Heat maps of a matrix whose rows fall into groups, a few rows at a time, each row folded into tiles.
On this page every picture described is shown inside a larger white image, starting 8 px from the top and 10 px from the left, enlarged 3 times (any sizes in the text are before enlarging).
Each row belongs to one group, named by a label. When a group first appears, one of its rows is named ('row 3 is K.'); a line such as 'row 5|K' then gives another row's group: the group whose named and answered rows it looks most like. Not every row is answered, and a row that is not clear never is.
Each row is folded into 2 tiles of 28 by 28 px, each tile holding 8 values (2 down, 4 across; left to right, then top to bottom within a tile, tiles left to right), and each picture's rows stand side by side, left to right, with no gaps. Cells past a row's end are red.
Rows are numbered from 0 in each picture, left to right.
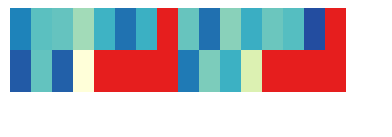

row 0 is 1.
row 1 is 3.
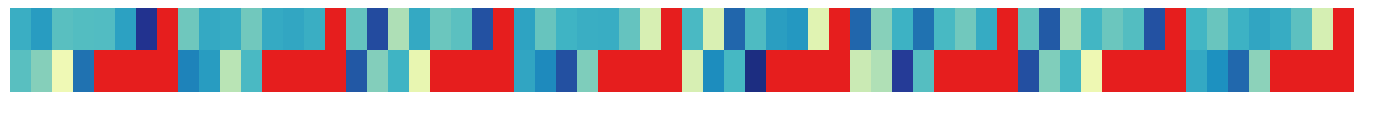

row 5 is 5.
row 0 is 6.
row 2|3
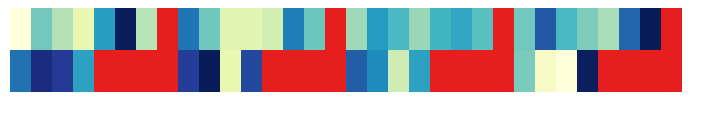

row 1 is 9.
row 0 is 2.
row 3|6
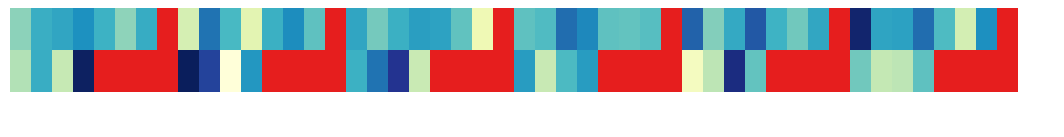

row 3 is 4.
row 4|5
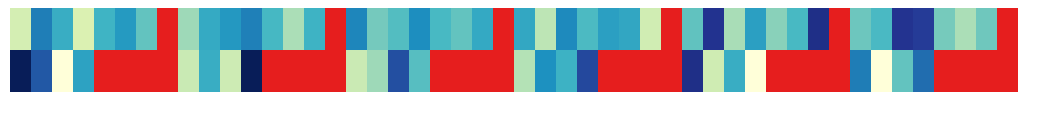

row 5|4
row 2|5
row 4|3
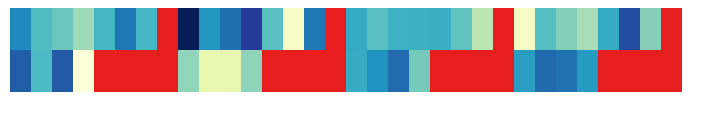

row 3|2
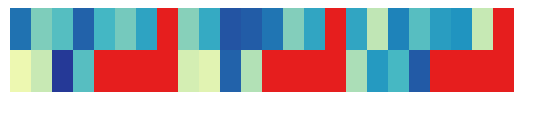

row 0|5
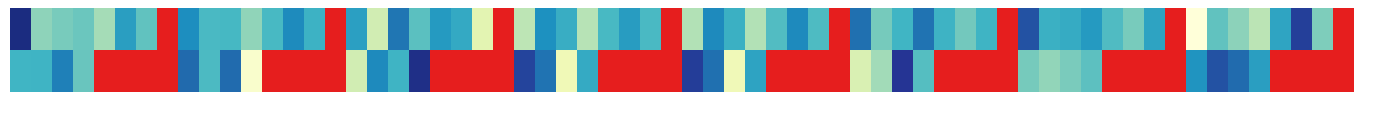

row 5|5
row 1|1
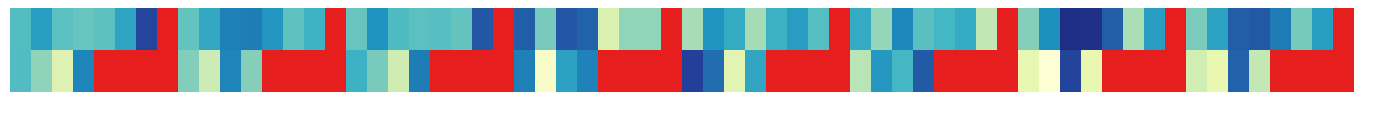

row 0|6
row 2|6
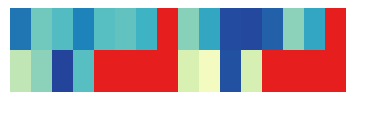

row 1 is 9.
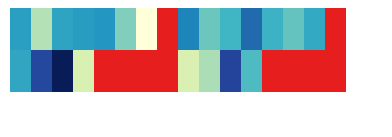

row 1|5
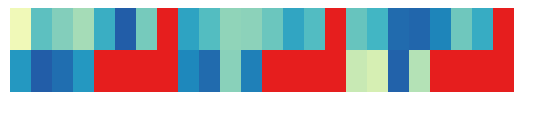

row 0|2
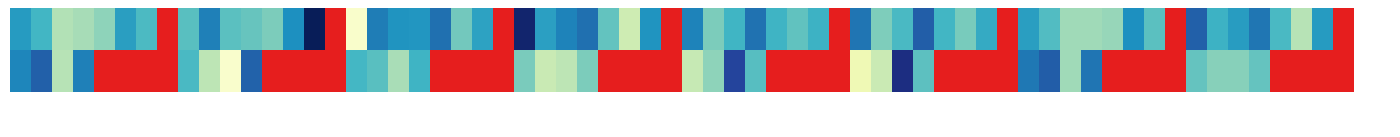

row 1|6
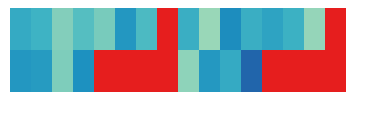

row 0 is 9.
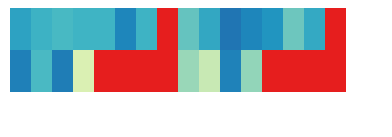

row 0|1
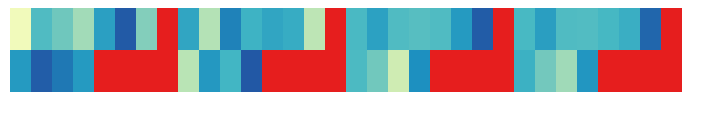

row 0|2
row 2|6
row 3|6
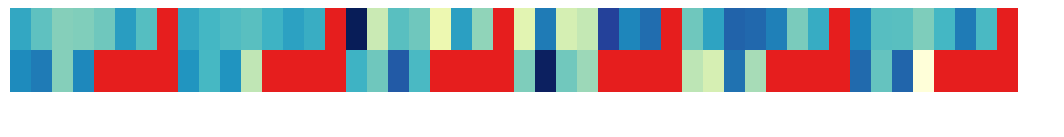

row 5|1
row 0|9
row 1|1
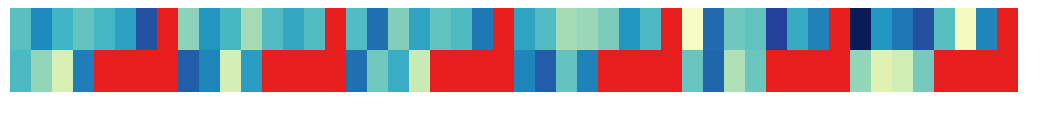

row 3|9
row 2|3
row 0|6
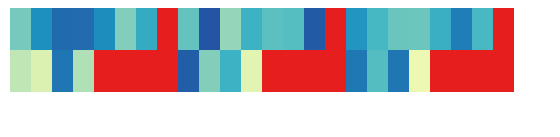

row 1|3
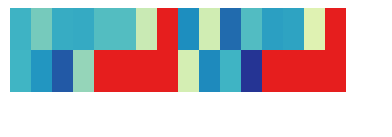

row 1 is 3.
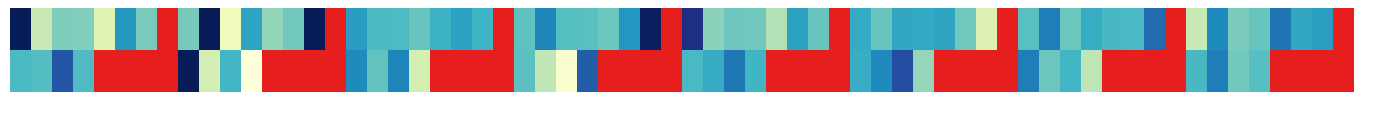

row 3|6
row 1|3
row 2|1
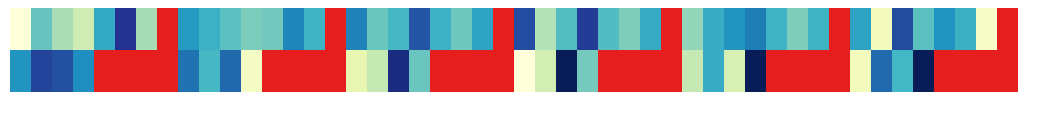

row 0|2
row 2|5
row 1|1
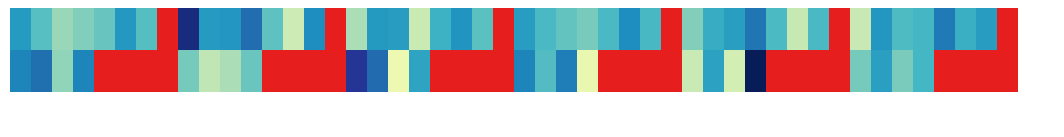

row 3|1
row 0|9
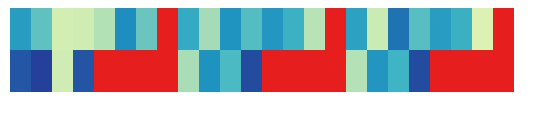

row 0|9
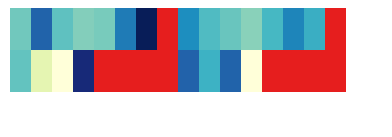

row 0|6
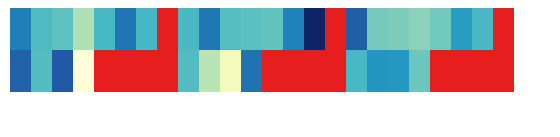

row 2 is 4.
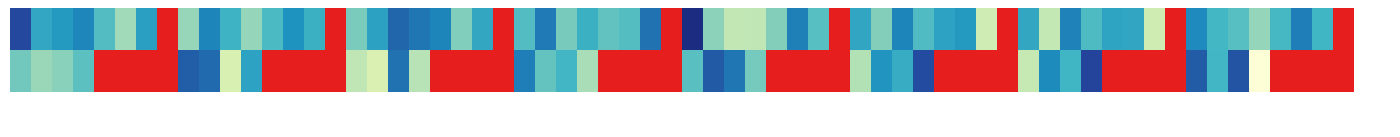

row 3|3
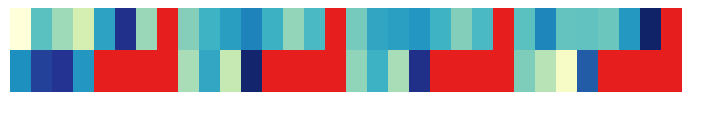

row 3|6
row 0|2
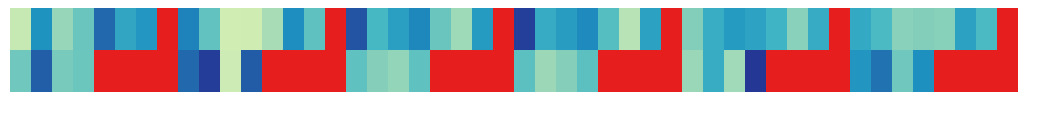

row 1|9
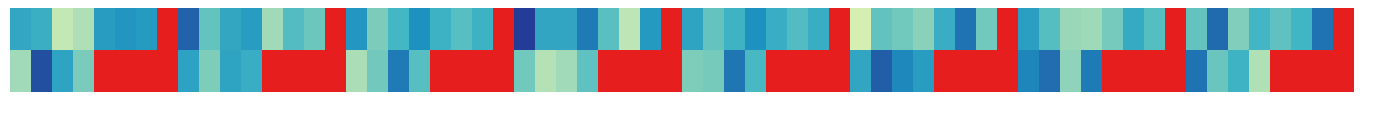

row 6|9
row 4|5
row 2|5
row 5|2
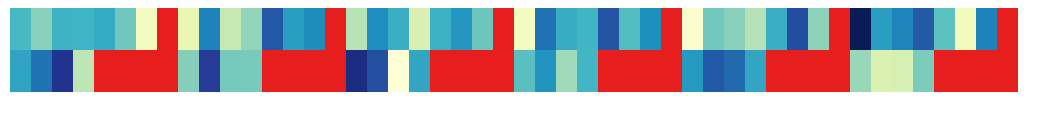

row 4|2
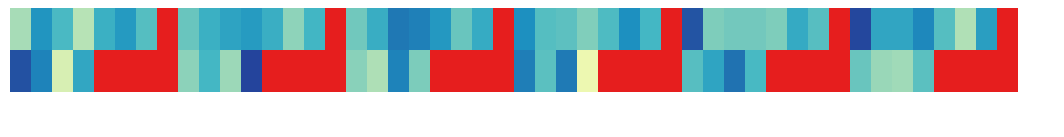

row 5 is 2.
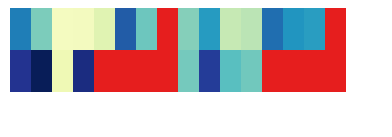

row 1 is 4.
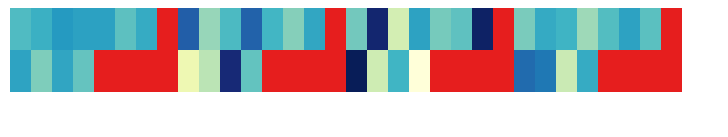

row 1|5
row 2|3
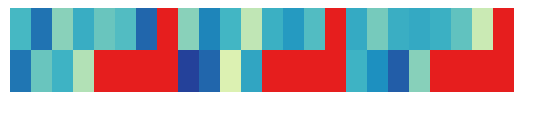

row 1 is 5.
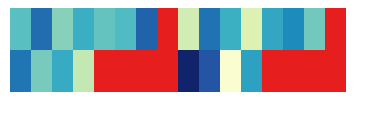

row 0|3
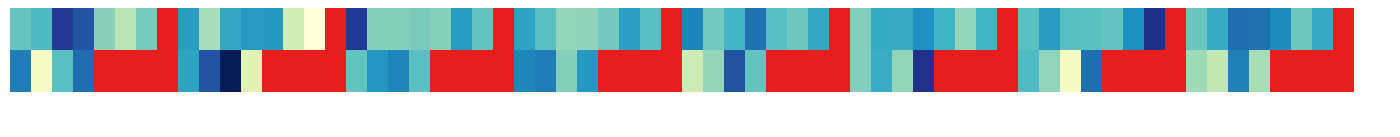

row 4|5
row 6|6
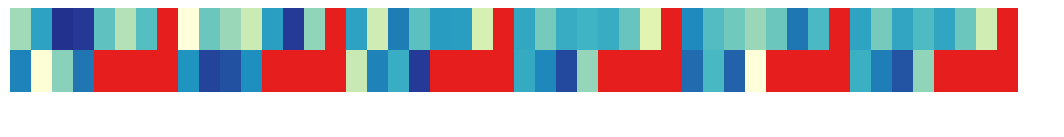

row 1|2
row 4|1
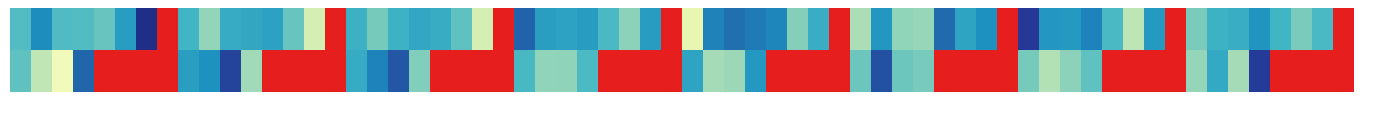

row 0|6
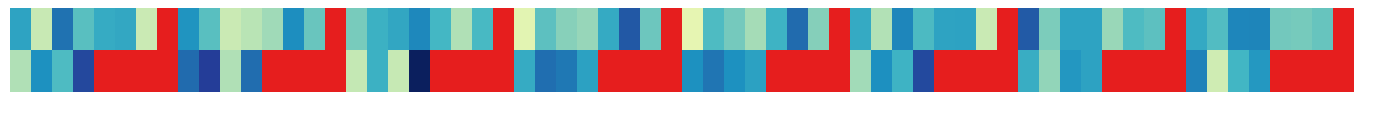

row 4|2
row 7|4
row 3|2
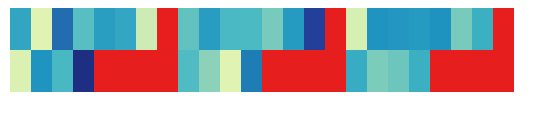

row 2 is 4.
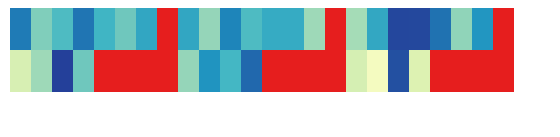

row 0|5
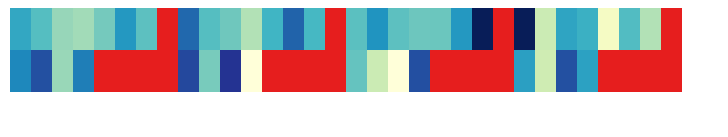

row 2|6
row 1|1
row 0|9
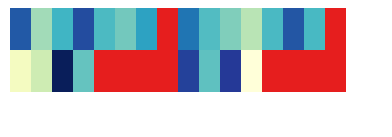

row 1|1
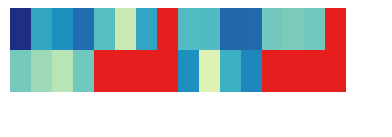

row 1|4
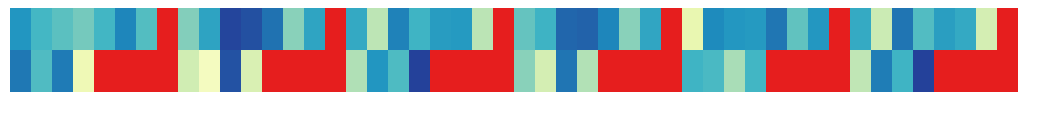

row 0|1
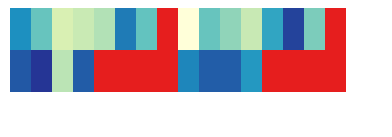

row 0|9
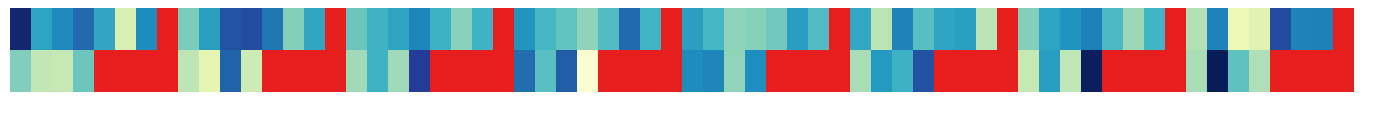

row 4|9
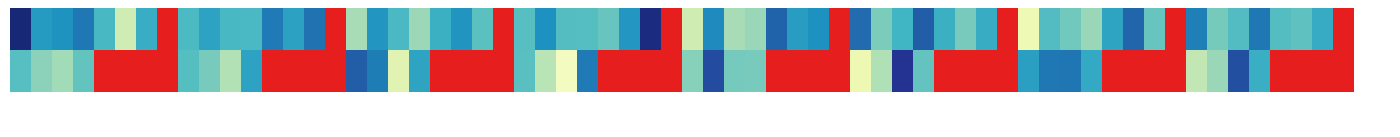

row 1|6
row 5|5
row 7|5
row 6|2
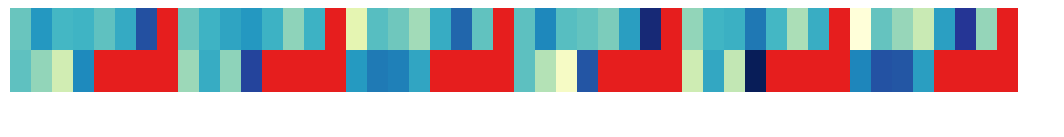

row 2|2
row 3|6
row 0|6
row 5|2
